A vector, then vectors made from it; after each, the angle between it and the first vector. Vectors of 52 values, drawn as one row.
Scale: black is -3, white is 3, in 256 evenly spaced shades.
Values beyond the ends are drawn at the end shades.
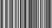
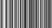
nearly parallel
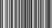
partly aligned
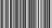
partly aligned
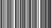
partly aligned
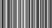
orthogonal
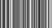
partly opposed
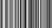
nearly parallel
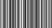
orthogonal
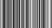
nearly opposite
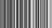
orthogonal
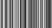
nearly parallel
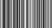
nearly opposite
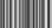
orthogonal
